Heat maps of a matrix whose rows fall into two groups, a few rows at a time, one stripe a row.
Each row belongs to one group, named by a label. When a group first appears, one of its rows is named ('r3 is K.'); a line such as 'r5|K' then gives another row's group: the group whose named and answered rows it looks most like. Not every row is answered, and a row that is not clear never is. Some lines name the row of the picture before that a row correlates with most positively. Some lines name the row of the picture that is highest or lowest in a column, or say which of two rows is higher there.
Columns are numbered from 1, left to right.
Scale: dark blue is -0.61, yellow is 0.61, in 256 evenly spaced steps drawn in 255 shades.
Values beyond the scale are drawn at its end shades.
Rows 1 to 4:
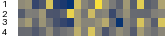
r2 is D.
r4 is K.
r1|K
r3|K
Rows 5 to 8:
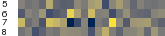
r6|D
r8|K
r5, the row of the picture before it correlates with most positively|4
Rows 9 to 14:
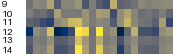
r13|D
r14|D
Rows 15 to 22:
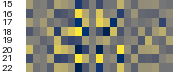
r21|D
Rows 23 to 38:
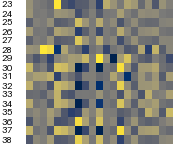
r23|K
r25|D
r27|D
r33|K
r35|K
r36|D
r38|D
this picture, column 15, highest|29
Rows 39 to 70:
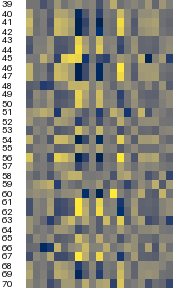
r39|K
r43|D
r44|D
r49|D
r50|D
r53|D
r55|D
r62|D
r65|D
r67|D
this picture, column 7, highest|45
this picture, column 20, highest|60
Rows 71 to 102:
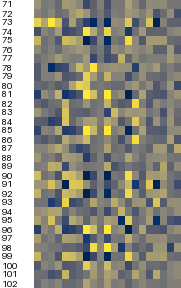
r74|D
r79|D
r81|D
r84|K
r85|D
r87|K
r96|D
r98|K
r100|D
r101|K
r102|D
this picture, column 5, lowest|91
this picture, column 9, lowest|73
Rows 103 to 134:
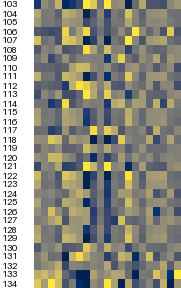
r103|D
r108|D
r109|K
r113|D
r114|K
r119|D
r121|D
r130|D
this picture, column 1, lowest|103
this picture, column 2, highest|133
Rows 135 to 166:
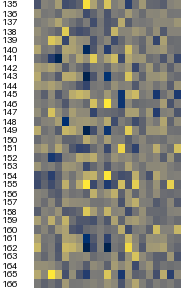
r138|K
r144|K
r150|D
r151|K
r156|K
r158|D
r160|K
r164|K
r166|K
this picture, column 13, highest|151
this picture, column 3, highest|165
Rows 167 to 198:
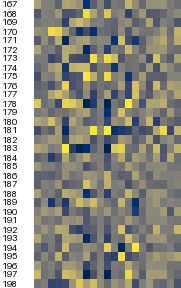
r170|K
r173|K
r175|D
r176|K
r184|K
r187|D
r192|K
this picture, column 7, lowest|183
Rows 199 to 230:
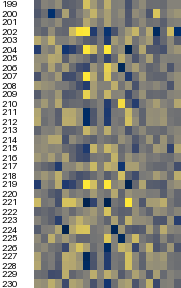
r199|D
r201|D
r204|D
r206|K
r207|D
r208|K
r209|D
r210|K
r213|D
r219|D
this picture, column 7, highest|202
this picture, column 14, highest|221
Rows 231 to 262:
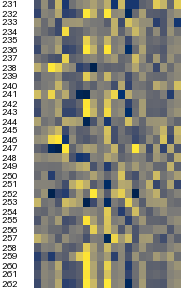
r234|K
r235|D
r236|D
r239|D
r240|K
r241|K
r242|D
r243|D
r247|K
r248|K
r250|K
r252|K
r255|D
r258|D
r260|D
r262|D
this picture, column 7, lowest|241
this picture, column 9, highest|252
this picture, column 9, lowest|238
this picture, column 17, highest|251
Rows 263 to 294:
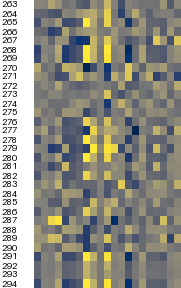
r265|D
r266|K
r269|D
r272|K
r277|K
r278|D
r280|D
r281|K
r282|D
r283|K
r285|K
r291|D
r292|D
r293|D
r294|D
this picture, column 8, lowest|270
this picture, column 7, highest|271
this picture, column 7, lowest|267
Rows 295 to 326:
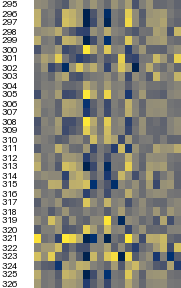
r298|K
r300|D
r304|D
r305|D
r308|D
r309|D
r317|D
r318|K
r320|D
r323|K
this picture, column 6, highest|321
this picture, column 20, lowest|323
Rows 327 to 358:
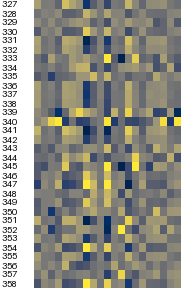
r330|D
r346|D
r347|D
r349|D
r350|K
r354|D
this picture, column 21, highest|340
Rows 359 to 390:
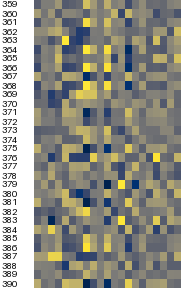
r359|D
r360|K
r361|D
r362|K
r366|D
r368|D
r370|K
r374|D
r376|K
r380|K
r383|K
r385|D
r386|D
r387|K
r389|D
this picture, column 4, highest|387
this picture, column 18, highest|376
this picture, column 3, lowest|383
